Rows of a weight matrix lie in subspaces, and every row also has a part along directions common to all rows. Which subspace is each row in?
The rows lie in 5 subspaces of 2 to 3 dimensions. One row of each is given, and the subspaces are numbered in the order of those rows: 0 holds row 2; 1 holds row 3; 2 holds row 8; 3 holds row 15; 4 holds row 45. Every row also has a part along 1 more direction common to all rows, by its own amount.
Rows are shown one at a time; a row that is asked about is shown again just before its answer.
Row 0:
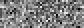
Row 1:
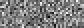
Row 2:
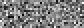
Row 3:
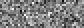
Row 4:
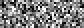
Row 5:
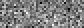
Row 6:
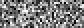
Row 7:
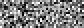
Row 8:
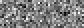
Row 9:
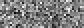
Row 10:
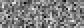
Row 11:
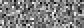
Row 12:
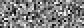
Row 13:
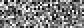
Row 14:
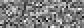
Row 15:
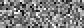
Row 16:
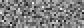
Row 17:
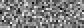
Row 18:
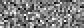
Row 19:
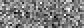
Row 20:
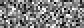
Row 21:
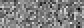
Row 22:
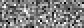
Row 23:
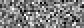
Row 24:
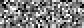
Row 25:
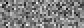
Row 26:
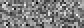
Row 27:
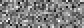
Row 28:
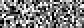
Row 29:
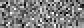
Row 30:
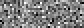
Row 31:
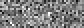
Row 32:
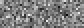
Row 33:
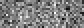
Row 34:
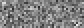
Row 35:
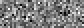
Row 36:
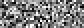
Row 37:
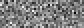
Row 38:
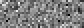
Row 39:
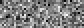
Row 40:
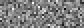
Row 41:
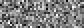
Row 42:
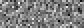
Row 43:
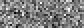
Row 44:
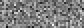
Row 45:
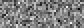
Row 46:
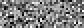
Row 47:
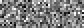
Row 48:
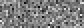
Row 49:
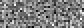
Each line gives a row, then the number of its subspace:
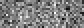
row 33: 3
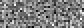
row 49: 3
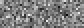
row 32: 2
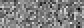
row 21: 4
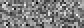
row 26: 1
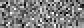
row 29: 1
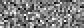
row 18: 2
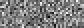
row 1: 1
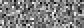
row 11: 4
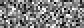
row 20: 0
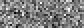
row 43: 3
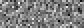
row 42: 4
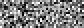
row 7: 0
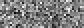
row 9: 3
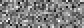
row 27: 4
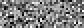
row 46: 0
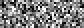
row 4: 0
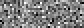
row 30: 0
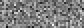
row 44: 3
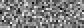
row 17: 2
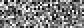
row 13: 1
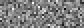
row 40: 0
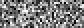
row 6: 3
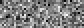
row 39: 2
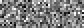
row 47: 2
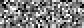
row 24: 4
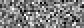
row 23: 1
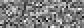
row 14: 4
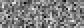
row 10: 0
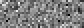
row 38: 4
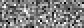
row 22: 3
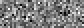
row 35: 2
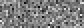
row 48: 0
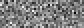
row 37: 1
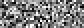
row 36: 0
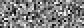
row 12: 2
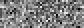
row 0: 4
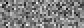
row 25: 1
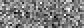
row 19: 3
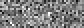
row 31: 1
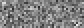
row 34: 0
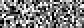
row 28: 4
